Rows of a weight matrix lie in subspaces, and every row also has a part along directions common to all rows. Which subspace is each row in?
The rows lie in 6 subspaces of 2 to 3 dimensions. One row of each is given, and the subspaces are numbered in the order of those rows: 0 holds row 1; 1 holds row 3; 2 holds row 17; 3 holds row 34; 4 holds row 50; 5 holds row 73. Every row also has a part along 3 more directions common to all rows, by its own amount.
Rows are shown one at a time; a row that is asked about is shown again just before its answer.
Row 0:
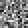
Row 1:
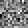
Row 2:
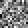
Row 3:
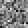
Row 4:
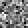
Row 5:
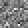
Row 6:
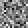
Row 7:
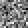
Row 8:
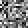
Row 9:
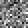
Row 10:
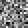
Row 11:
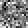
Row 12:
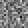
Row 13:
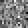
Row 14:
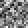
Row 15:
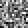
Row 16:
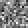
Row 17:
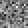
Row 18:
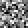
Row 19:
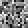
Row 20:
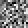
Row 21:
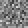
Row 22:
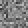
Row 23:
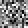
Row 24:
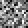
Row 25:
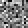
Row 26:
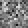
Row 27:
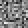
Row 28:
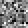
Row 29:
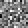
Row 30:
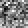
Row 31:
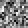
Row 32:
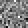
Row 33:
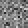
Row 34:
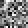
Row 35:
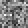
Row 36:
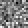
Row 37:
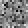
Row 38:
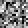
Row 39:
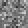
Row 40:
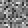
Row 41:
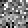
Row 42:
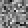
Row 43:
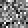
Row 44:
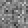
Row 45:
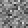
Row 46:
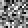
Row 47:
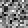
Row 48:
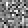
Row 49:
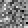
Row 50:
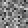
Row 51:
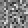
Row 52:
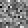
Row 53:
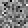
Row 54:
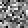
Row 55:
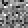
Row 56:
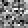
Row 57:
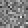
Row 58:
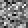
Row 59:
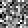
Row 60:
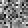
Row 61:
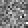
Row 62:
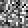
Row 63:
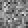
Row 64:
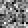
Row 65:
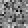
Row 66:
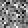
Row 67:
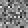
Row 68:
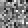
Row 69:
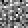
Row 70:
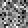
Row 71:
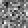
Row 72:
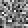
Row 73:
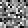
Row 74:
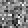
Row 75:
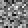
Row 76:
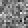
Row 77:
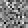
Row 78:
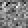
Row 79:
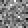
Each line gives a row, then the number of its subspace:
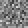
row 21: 5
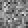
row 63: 3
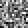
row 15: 2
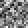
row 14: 3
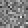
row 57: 5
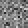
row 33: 4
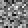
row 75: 3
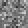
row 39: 4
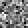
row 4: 2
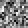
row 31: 1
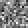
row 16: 1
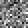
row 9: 0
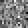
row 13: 0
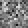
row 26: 3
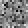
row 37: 1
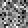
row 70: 4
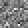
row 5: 4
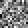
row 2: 0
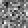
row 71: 0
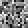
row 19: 0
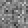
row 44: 4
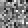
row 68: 4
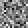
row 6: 1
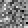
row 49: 5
